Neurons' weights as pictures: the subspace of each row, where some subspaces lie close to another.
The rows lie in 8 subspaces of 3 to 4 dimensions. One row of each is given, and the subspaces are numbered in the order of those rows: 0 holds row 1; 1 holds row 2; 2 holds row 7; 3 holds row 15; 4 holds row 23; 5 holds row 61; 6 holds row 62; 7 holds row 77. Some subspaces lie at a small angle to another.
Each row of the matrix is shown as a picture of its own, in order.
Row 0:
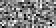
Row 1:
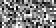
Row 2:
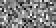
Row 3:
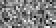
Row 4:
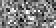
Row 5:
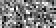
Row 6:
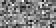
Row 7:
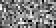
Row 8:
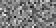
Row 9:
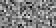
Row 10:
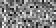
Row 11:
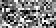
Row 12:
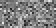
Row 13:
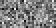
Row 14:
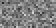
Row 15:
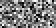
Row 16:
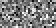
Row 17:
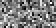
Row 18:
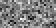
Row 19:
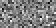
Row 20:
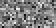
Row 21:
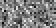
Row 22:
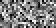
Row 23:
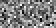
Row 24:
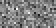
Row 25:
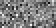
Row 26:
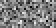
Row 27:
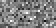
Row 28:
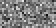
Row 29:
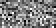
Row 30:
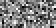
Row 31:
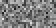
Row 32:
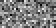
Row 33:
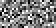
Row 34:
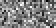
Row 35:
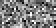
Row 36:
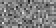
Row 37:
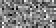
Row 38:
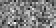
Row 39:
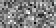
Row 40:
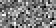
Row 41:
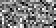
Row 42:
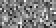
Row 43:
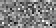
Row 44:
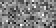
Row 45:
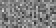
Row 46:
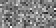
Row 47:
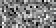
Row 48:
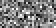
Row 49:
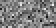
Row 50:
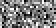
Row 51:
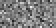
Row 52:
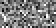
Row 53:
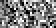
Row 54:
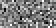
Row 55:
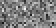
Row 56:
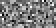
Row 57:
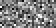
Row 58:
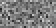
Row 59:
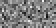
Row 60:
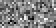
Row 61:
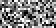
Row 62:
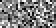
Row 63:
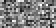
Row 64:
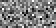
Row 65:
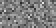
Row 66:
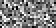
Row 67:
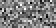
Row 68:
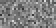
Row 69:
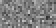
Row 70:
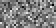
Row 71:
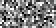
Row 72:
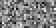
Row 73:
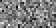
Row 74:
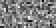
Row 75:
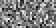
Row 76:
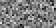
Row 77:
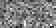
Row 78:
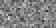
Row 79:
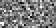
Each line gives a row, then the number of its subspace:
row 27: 3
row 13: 3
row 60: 5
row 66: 6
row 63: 2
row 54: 2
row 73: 6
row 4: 3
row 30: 2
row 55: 6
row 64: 4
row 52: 6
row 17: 6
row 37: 0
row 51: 6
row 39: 6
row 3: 5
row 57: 3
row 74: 2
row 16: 4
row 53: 3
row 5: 0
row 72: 0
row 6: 2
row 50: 0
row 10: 0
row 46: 2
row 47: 0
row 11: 3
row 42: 1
